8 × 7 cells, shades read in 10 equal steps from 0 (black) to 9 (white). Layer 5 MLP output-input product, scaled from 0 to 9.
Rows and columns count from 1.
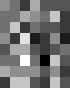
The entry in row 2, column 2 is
4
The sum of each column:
33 39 45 31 19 40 20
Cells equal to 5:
8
